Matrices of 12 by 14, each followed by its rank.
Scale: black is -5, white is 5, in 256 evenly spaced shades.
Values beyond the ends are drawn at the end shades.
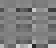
one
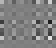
one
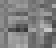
two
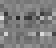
two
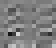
two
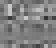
two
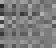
two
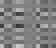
one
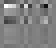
one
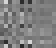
two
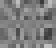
two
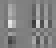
one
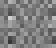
two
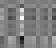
one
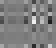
one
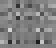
two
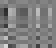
one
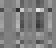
one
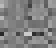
two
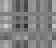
one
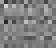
two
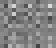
two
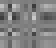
one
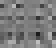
two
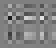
one
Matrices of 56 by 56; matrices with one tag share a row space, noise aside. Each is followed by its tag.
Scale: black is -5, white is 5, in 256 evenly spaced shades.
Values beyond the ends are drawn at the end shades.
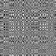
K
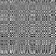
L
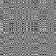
K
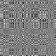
K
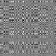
K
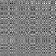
L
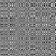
L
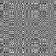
K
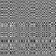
L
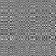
L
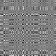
K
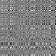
L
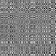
L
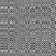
L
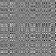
L
